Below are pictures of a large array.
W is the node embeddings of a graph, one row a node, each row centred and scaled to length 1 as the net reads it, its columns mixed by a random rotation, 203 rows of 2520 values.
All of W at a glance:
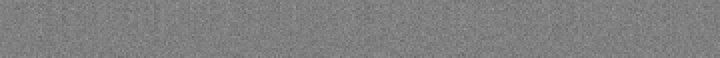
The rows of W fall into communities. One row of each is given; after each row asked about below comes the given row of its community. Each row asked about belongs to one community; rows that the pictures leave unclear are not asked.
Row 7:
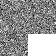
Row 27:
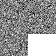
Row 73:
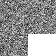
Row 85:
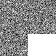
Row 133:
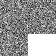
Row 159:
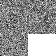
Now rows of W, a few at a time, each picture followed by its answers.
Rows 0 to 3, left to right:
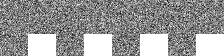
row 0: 27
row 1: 85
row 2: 7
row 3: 85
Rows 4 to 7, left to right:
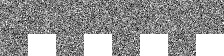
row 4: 85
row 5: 133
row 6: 73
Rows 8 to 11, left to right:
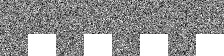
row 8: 7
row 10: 27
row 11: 27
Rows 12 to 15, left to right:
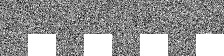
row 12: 27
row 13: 85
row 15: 73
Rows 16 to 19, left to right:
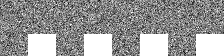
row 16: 7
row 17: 159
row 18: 73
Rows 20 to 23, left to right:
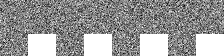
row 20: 7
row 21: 7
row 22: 133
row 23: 133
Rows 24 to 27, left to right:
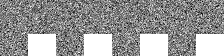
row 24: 159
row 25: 27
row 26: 133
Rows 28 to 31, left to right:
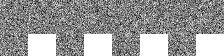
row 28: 27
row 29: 159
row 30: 159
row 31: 159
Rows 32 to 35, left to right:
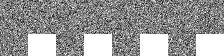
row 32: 27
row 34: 27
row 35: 7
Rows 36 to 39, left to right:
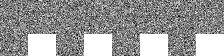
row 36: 27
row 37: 73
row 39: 85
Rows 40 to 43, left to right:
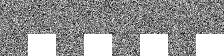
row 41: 27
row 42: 7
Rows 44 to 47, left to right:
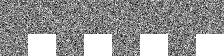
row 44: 133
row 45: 7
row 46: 27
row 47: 73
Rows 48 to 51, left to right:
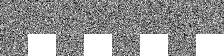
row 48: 85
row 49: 27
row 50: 27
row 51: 73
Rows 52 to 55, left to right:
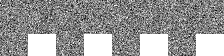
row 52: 159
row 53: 133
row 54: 159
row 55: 85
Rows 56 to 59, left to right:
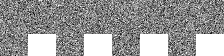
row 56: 27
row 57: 159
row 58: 73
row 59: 159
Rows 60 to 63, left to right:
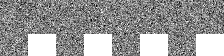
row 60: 133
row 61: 85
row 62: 7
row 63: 7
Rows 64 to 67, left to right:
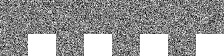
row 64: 133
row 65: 133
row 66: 27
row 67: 159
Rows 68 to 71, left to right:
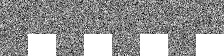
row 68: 85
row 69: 133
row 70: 133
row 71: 85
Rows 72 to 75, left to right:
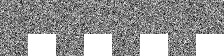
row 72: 133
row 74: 73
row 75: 133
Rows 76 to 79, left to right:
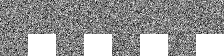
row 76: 159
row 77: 27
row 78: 73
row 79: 7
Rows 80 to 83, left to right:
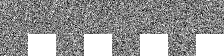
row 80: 27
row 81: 159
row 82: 159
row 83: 27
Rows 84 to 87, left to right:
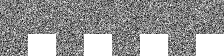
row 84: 27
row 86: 85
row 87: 159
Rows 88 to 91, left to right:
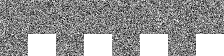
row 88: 27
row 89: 27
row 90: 85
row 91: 27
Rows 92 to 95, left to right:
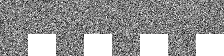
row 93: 73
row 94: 27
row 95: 7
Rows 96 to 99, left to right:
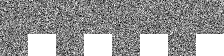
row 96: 85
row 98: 159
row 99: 27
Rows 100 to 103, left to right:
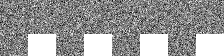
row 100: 73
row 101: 159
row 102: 7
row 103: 73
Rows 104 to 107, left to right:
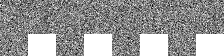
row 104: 159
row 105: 73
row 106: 85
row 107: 159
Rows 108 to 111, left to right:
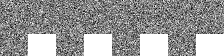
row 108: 85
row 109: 27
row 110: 133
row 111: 27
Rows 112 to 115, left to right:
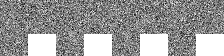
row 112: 133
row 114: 159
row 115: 85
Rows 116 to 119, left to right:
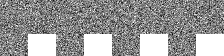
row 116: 159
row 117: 7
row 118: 73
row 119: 159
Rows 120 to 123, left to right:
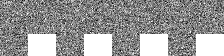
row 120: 85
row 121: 7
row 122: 159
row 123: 85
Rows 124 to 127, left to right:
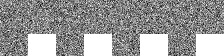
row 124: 85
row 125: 73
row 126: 27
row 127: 73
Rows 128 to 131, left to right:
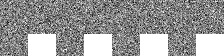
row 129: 27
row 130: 133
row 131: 133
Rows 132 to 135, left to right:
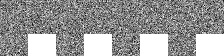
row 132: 133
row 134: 27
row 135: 7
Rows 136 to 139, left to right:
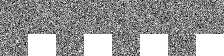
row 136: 133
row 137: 85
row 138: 7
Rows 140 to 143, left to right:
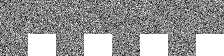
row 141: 159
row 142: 159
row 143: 27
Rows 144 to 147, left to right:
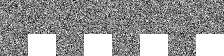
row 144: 133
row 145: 27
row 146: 27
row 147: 7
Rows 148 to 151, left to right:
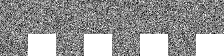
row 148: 73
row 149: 159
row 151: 7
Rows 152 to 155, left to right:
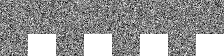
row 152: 85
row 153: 73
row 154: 73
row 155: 27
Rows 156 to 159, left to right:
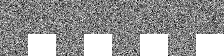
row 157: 7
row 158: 7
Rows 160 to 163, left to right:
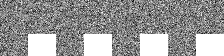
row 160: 73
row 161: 85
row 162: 133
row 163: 159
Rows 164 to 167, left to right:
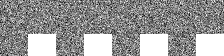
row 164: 73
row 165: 133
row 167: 7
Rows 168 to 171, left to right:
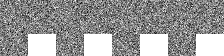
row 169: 133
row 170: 27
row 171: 73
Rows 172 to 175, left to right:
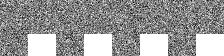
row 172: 85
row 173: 7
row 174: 133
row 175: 73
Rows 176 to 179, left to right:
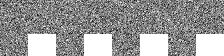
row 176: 133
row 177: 7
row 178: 85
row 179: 7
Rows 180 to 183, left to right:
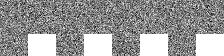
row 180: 133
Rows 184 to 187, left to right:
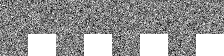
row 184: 159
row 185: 7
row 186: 73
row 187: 73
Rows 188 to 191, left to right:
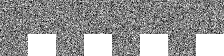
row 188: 85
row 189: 133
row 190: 85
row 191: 85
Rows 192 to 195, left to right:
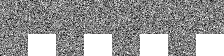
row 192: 27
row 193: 27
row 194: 85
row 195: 159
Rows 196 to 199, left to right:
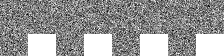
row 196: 27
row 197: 159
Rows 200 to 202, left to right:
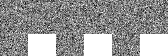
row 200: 159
